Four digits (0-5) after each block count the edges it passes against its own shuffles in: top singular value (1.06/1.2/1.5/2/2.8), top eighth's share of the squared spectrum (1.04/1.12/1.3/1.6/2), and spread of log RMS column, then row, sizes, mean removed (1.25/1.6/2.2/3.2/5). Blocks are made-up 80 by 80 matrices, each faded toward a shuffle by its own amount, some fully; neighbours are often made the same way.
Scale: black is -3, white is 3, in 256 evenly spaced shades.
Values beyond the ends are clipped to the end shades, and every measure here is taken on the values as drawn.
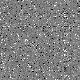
3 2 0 1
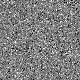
0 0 0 0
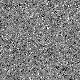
0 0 0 1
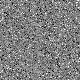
0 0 0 0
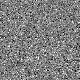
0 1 0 1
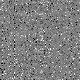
3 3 1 0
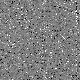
2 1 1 0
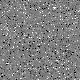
2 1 1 0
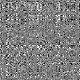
4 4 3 3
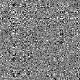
4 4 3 2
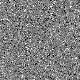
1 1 1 0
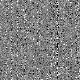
2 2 3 0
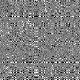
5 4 2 3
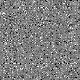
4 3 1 2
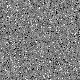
0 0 0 0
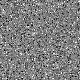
2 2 1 0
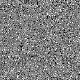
3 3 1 1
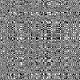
5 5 3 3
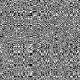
5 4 3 3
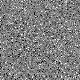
3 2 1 0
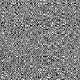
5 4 2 3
